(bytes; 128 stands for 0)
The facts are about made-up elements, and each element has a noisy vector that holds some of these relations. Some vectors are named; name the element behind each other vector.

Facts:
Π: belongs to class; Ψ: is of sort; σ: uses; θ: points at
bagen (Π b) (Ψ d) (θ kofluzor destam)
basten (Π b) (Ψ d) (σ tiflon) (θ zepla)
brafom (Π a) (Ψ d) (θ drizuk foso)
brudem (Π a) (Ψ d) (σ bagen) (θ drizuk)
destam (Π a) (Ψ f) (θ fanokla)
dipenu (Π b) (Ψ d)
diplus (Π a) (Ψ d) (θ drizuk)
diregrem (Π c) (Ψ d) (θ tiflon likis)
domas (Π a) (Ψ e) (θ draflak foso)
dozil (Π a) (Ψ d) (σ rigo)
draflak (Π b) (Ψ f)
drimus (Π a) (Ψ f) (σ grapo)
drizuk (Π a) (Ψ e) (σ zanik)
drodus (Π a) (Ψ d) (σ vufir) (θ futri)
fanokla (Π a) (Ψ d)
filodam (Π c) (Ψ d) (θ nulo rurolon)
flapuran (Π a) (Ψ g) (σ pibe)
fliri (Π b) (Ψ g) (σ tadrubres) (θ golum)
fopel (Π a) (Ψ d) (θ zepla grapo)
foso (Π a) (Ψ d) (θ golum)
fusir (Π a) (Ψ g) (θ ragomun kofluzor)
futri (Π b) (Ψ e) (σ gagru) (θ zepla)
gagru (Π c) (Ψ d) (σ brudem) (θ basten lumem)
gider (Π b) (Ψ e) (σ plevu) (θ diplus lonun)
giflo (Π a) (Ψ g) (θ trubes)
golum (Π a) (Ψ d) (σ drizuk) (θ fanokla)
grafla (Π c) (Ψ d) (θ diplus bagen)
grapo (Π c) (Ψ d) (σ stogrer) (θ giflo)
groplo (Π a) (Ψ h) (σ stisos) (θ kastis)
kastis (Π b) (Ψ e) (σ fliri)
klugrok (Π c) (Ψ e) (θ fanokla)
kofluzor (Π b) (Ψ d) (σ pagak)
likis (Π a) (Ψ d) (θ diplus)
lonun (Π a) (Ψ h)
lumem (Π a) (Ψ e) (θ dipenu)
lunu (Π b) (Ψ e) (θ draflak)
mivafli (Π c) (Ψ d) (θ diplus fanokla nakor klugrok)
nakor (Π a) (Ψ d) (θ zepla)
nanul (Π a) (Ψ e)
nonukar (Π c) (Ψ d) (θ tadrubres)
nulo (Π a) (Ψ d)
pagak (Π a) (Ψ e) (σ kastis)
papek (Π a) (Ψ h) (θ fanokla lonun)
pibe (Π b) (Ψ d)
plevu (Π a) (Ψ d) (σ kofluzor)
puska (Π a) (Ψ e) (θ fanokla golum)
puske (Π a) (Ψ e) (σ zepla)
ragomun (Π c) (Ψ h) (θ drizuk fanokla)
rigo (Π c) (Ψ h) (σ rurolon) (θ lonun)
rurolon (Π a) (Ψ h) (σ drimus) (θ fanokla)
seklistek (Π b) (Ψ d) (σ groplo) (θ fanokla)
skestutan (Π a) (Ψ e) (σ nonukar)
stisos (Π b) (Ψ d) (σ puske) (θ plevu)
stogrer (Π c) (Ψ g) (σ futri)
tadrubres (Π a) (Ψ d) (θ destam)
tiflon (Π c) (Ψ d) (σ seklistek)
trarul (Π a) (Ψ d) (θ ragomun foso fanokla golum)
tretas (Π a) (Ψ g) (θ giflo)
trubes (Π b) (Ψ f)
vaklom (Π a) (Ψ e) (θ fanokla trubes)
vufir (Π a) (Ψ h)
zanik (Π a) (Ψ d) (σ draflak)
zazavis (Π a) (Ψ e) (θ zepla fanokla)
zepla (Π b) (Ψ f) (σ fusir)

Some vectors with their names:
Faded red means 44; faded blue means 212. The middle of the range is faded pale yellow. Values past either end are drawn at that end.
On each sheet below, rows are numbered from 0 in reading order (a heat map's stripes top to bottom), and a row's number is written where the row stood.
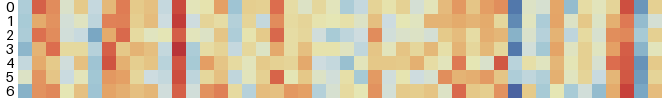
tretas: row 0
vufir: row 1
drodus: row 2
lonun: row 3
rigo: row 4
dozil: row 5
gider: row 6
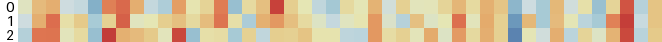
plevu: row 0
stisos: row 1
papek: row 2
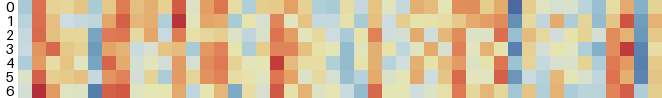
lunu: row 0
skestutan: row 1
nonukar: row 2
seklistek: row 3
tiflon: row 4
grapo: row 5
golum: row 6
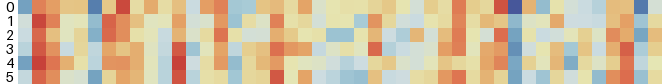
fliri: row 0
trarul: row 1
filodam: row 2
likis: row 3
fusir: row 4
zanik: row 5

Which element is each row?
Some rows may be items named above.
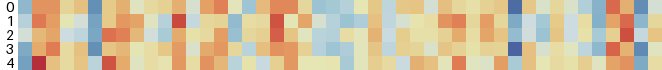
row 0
basten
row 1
zanik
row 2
plevu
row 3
basten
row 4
ragomun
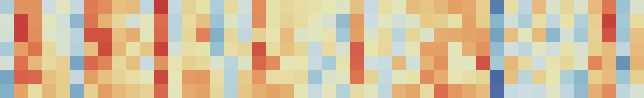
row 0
vufir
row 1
fanokla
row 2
puska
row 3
tadrubres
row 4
nonukar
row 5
bagen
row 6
draflak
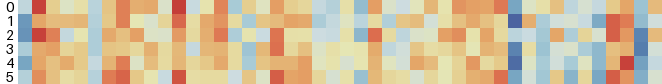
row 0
domas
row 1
zepla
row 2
brudem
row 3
dipenu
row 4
trubes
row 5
drimus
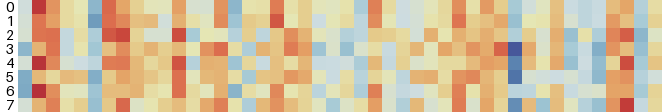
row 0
trarul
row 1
foso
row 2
rurolon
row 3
futri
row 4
zazavis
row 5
draflak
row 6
brafom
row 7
stisos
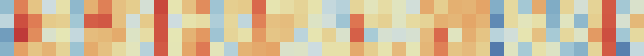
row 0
flapuran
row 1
destam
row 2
diplus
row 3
kofluzor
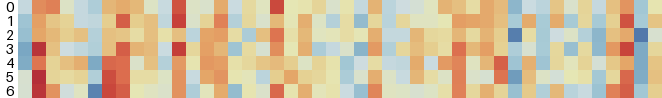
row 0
nulo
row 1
puske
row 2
dipenu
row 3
drizuk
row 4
stogrer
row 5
klugrok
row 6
golum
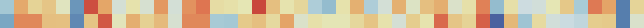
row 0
tiflon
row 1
fliri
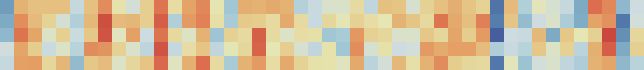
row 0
zepla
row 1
kastis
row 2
giflo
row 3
dozil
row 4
pibe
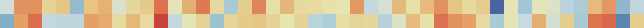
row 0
pibe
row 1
groplo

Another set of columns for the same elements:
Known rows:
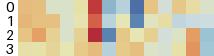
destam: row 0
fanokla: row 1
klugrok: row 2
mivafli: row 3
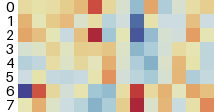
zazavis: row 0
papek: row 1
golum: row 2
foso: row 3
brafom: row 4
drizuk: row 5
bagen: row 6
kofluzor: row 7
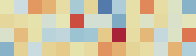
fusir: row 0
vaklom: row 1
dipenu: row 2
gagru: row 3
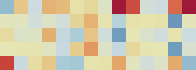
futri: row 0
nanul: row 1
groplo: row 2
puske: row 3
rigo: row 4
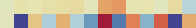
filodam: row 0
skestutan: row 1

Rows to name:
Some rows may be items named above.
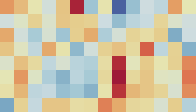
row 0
golum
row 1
foso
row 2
drimus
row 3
stogrer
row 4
stisos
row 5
kastis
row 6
trubes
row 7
gagru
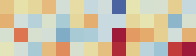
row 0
papek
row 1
drimus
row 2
draflak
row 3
basten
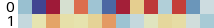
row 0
nonukar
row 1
tadrubres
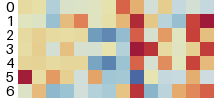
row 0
tiflon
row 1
basten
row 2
fliri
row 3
zepla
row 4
fliri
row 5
rurolon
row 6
gider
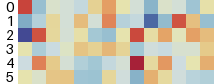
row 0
dozil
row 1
diplus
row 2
bagen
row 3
drodus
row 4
pibe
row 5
vufir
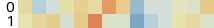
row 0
drodus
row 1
trarul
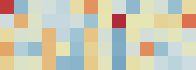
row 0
dozil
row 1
lunu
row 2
groplo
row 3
flapuran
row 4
lonun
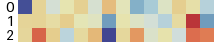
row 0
brudem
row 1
ragomun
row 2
seklistek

